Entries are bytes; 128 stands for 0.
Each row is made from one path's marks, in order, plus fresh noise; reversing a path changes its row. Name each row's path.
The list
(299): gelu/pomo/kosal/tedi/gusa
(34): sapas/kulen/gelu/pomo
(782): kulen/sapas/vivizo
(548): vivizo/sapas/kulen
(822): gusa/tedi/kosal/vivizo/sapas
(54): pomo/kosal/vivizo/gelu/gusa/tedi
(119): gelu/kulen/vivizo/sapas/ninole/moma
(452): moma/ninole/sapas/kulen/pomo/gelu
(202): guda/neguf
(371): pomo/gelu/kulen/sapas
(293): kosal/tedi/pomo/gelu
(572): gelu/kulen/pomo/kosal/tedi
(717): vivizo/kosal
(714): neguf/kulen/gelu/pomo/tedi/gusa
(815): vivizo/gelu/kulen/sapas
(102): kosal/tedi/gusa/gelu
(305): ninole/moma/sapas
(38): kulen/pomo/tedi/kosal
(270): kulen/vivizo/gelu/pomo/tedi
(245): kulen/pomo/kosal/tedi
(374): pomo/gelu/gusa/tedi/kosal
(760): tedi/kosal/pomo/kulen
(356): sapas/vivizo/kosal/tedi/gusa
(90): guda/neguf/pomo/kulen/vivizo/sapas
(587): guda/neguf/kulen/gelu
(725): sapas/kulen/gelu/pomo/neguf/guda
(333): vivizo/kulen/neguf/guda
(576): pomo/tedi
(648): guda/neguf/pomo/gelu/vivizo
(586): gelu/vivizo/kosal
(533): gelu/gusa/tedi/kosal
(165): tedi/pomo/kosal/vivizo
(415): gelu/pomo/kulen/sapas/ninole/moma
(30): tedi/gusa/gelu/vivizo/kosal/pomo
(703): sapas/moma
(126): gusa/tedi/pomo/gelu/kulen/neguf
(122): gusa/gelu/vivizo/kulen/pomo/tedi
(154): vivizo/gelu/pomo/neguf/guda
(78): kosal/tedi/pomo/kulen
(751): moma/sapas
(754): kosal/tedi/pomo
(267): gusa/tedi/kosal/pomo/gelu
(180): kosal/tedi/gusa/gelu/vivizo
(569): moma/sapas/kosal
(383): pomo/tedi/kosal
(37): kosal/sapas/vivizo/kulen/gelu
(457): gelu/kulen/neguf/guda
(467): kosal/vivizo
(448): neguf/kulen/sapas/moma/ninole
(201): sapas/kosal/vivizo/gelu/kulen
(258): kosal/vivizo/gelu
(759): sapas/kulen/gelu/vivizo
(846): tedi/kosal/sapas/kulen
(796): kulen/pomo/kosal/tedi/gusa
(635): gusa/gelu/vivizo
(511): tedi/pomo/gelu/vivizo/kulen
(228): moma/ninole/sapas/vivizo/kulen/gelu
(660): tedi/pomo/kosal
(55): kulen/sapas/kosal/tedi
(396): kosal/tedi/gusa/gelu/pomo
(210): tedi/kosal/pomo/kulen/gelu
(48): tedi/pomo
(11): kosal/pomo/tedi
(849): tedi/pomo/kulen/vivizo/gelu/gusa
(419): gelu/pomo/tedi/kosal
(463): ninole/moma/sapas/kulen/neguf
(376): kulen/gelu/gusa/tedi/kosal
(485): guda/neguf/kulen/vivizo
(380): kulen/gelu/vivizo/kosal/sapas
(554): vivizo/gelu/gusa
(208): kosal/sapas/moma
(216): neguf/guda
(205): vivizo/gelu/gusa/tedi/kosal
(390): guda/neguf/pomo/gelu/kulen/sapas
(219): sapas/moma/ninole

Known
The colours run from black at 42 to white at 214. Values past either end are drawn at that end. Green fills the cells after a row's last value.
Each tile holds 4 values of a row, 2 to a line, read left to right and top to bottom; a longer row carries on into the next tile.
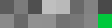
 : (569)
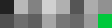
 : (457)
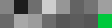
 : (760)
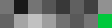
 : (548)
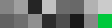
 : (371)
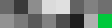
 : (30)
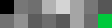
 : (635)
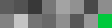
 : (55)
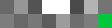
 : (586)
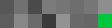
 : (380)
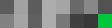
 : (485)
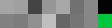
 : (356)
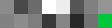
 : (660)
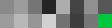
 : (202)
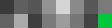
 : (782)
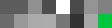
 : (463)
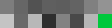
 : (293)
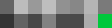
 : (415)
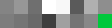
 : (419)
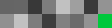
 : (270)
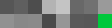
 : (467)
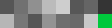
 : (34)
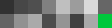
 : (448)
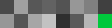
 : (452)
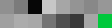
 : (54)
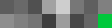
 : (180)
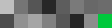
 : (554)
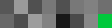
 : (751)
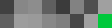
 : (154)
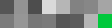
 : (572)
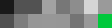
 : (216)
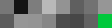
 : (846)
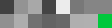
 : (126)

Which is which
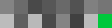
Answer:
(102)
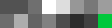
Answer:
(165)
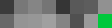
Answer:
(333)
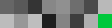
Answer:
(11)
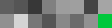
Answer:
(245)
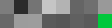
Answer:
(511)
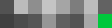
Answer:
(119)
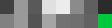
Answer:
(759)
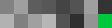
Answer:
(587)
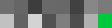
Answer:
(258)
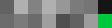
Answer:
(703)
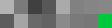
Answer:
(796)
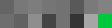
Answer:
(208)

